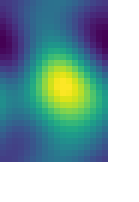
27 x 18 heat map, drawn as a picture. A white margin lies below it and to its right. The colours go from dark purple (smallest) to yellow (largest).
The centre is the ninth with the highest average. No lone cell stands out from its neighbours. The middle right is the roughest part. There are no regular stripes.
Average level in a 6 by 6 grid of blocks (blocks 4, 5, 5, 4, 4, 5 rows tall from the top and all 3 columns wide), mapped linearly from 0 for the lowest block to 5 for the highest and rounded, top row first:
1 1 2 2 1 0
0 1 2 2 1 0
1 2 4 4 3 2
2 3 4 5 5 3
2 2 3 4 3 3
1 1 2 2 2 1
